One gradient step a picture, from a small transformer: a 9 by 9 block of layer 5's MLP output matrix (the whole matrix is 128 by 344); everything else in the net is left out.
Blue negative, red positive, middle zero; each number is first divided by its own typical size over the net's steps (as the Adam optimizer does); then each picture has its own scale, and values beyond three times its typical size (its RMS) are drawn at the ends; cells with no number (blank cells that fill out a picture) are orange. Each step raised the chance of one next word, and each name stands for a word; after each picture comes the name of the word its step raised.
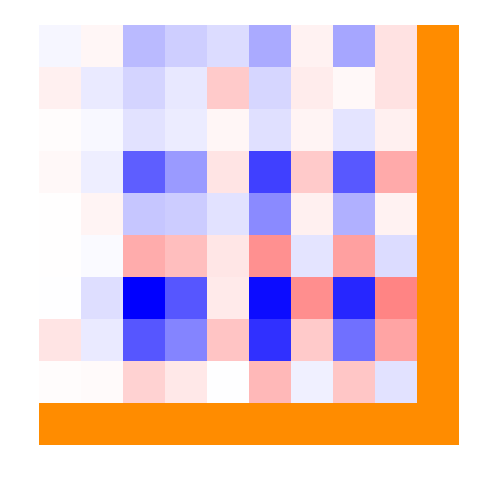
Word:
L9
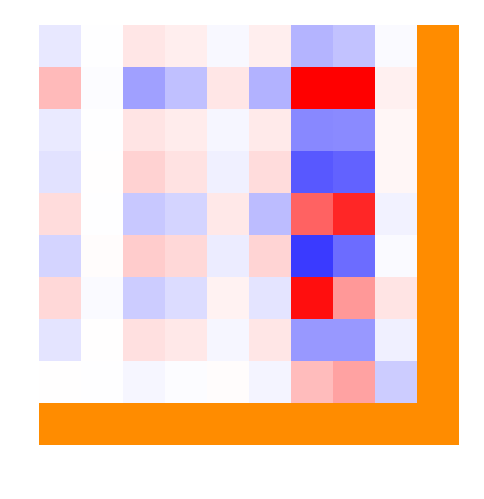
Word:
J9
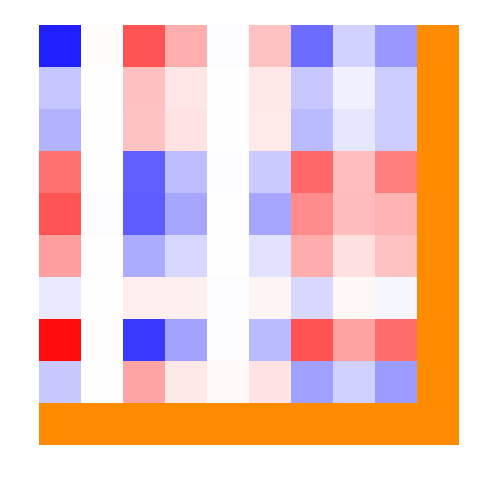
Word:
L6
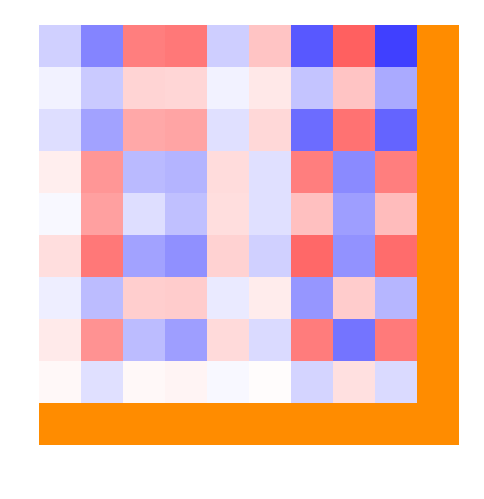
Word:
L6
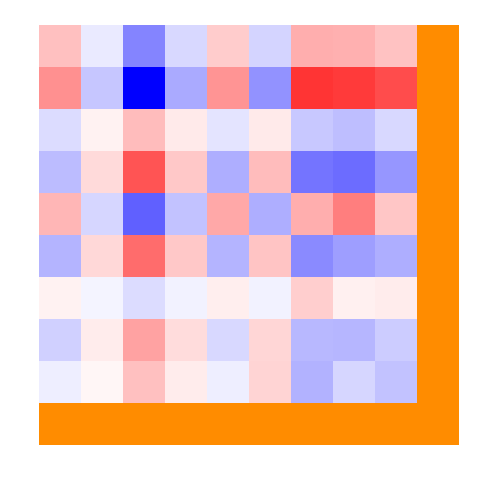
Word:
J9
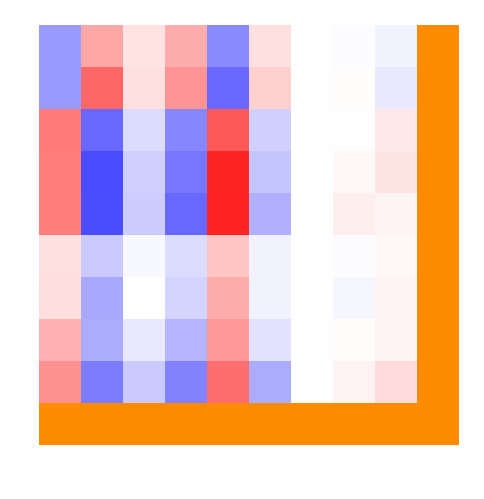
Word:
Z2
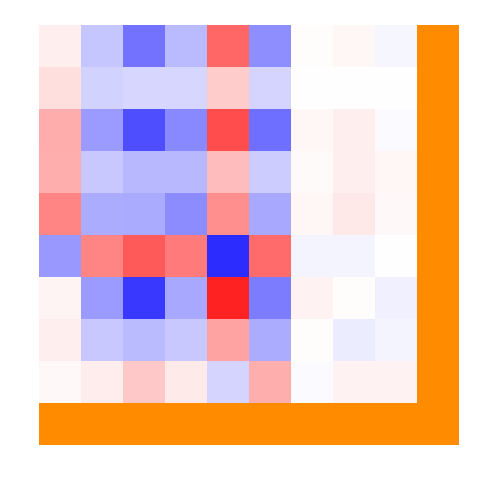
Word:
Z2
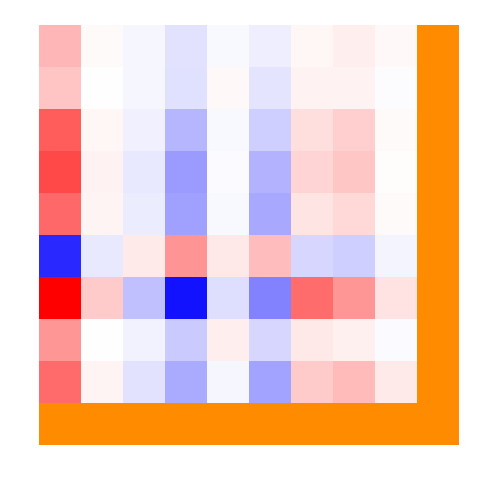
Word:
L9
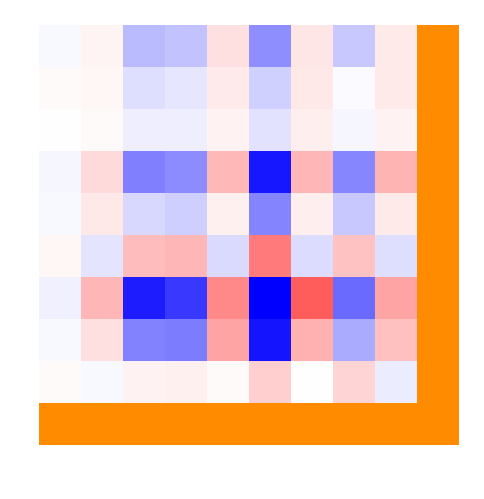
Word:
L9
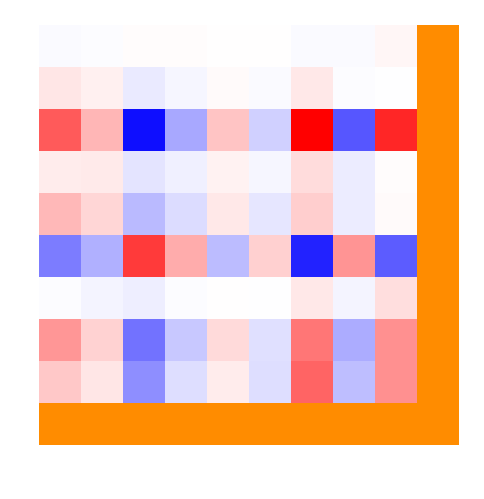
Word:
Z2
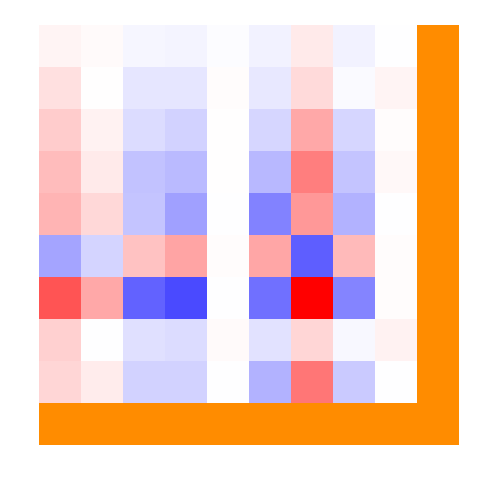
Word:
L9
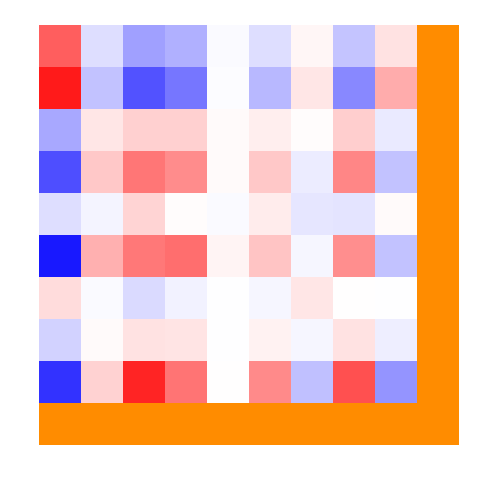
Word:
J9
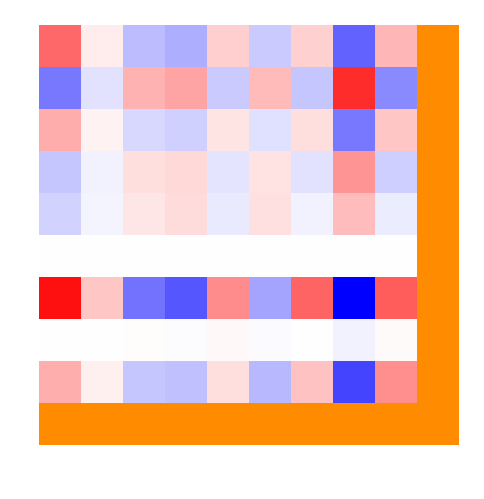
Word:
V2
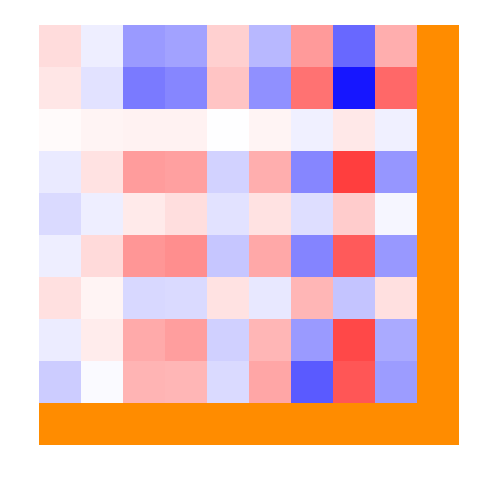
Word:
J9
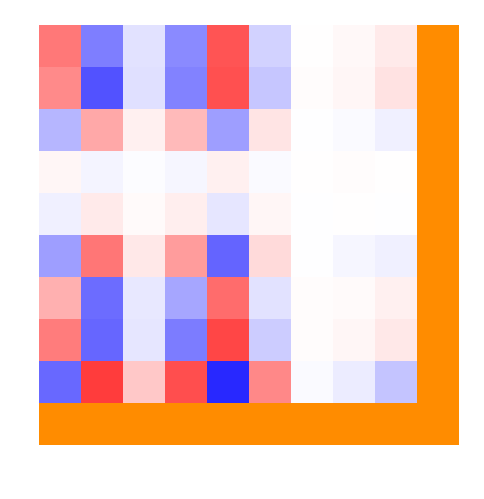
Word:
J9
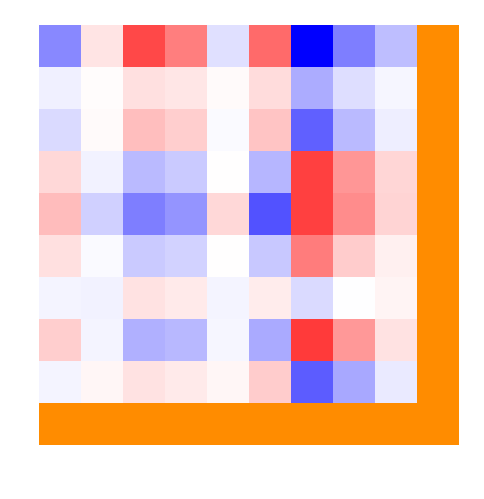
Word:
L6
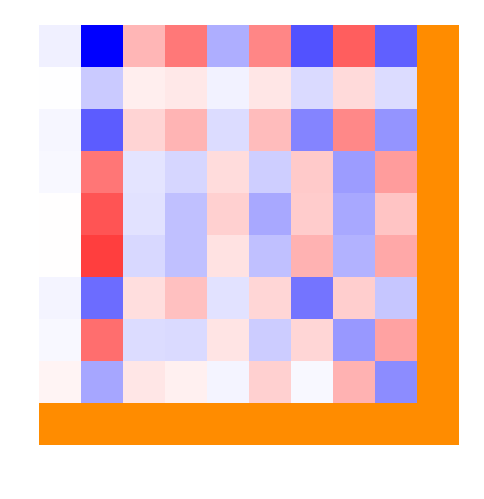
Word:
L6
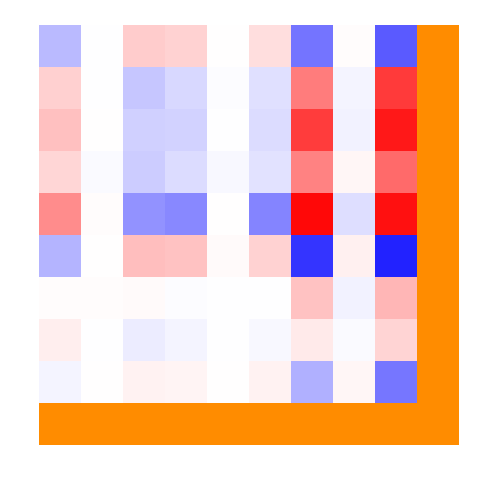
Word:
Z2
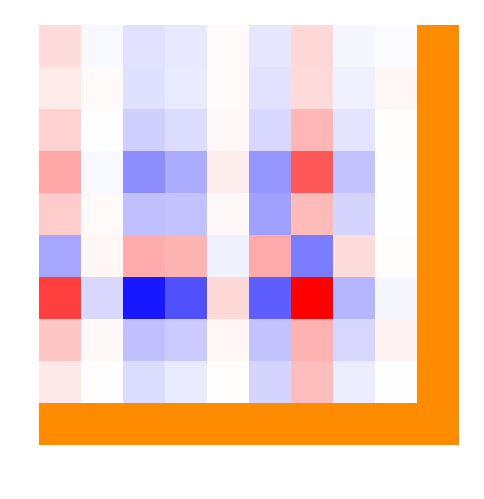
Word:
L9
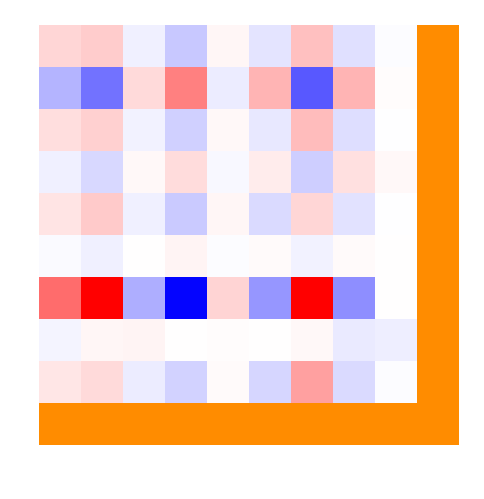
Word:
V2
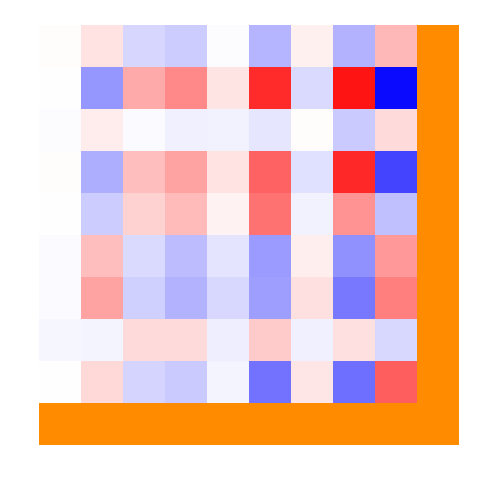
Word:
V2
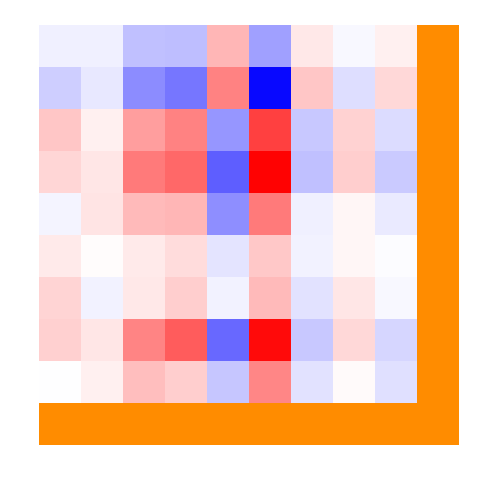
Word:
J9
